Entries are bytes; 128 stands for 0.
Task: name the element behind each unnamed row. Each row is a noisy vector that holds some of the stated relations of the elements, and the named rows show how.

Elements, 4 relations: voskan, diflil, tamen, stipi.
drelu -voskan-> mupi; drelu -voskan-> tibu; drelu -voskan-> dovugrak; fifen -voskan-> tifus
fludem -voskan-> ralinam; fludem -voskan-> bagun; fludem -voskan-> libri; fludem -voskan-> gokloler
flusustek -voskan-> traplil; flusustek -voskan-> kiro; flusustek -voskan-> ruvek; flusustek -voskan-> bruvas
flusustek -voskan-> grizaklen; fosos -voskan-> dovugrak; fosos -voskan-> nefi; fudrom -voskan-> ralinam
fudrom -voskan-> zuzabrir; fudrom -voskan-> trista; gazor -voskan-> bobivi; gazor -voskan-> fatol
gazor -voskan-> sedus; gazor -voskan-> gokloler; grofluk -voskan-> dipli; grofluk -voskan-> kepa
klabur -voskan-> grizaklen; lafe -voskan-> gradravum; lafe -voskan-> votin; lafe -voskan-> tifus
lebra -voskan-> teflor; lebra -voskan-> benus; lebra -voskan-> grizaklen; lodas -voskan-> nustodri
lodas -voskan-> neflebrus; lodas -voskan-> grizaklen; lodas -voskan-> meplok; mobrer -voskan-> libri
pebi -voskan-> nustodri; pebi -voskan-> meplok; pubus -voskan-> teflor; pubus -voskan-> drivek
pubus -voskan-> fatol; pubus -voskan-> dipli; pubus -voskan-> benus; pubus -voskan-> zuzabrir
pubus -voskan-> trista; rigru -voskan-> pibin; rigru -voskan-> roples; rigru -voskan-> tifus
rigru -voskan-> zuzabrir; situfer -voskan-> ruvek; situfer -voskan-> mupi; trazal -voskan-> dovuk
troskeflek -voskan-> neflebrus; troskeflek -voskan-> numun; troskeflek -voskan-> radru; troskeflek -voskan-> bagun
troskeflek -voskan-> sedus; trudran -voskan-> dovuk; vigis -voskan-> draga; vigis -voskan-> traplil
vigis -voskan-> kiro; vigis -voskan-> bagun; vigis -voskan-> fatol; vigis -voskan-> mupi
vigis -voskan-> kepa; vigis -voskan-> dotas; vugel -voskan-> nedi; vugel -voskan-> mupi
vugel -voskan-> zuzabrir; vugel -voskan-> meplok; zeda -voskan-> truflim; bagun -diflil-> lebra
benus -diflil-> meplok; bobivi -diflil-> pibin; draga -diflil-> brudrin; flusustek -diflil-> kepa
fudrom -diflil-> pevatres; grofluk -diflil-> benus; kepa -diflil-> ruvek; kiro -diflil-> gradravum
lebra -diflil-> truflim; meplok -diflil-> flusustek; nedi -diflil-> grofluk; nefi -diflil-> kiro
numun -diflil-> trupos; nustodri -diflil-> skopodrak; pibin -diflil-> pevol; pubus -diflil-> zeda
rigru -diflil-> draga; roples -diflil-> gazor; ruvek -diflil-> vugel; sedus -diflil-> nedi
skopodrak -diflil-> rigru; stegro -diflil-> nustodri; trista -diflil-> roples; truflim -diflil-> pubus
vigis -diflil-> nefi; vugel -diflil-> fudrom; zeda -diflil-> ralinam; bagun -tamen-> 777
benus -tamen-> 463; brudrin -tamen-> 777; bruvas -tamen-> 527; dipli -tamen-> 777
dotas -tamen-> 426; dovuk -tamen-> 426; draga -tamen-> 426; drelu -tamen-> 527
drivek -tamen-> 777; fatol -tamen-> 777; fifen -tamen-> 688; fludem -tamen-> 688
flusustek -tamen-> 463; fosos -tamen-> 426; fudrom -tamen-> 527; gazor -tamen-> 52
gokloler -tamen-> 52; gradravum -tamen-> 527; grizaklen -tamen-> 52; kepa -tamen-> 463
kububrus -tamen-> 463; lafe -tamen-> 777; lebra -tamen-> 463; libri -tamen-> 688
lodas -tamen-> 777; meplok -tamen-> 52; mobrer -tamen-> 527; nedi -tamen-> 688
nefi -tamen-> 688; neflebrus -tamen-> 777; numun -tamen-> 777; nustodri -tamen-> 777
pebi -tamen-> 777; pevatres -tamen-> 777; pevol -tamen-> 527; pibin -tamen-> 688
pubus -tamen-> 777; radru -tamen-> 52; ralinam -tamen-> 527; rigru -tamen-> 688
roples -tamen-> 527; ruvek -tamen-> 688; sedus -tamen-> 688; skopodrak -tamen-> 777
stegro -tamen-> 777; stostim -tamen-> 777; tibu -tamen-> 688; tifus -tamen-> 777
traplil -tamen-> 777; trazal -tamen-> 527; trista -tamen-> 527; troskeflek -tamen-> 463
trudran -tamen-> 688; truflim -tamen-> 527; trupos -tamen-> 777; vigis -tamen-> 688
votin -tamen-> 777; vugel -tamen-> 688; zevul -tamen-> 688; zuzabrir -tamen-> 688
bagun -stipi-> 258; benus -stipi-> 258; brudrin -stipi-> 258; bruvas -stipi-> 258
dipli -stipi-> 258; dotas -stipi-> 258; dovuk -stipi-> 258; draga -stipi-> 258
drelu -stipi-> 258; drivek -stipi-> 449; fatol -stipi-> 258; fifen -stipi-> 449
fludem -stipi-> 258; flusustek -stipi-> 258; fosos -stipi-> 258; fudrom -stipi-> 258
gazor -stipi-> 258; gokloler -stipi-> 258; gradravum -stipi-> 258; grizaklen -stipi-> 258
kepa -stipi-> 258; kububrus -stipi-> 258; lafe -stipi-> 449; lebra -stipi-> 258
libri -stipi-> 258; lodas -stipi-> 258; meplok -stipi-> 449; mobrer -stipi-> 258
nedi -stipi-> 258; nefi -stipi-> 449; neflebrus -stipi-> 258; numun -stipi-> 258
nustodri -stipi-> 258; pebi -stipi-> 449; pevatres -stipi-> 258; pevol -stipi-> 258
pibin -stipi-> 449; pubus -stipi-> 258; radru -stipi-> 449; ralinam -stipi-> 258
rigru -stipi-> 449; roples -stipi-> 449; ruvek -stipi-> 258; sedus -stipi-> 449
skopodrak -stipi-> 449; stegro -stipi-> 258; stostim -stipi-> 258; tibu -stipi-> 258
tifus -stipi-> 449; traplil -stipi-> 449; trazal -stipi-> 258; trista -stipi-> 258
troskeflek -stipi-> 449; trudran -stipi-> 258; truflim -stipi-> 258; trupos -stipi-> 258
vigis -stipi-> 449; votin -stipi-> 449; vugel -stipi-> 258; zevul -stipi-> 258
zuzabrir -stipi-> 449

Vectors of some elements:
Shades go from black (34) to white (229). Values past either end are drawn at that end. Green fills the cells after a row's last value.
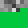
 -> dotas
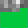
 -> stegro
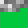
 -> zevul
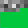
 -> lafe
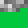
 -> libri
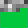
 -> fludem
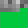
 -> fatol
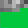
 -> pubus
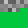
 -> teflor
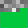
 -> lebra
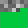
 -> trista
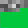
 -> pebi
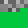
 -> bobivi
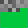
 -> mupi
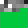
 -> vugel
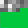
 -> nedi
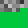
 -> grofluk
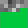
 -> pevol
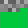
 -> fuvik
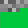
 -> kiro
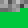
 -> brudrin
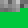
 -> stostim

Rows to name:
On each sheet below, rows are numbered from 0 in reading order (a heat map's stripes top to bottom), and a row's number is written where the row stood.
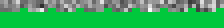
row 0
numun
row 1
dovuk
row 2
klabur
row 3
nustodri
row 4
bruvas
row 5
trudran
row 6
pevatres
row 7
grizaklen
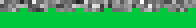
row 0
flusustek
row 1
radru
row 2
fudrom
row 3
rigru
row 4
trupos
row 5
ruvek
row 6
dovugrak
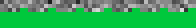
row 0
situfer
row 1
benus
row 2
kepa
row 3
trazal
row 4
drelu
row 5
zeda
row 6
fosos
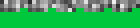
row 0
gokloler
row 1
gazor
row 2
draga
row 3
zuzabrir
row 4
sedus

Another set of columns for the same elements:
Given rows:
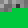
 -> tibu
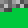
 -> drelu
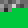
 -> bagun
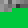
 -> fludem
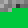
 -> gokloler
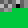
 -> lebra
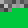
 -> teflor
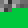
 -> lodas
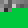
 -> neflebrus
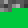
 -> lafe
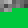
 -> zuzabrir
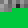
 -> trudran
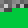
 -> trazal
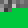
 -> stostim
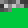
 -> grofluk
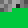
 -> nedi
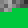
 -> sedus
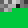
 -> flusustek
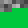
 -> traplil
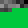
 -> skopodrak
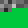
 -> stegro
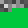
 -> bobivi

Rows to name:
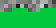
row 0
dovuk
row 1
ruvek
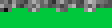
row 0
nustodri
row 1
vigis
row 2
pebi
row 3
troskeflek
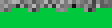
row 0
dotas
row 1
ralinam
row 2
kububrus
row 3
brudrin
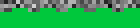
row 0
truflim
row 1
mobrer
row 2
vugel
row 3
roples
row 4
trista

